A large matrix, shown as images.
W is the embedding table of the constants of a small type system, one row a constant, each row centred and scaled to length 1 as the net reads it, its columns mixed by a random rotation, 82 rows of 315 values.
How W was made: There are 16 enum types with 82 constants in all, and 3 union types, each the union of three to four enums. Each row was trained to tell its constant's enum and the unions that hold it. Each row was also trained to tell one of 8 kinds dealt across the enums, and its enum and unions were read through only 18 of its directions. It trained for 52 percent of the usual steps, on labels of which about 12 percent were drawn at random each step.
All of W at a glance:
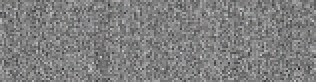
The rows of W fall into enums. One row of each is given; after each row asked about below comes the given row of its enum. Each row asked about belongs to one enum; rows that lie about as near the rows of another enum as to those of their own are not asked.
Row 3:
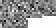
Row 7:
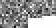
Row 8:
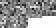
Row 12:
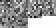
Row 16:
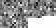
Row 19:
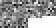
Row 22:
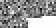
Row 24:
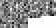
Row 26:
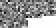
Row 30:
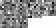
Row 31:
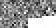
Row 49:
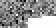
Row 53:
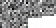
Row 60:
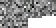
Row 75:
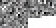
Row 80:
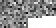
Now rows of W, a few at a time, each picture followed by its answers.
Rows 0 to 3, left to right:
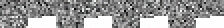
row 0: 8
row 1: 49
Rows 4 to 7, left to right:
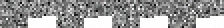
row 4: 12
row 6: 12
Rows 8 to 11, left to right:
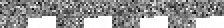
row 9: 7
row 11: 22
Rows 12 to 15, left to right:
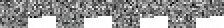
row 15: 19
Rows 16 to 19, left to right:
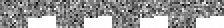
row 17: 12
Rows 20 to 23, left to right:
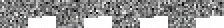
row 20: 49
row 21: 30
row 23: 30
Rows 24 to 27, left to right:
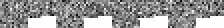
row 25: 12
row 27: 7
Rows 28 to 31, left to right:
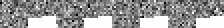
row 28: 75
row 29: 3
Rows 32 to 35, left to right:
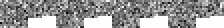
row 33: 31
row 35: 75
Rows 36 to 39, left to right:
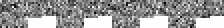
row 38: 30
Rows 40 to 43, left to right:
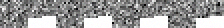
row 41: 31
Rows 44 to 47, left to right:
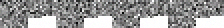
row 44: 60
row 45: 3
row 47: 26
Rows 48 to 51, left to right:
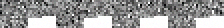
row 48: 8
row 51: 30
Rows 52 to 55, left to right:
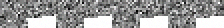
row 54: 60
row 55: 80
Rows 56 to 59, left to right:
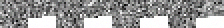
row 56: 3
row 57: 19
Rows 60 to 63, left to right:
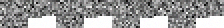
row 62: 31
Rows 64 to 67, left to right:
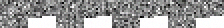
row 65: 24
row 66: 26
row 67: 53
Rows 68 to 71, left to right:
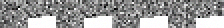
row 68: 22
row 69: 22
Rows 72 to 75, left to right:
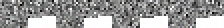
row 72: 49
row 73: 3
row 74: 31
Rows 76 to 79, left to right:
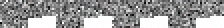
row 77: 49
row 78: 60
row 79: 60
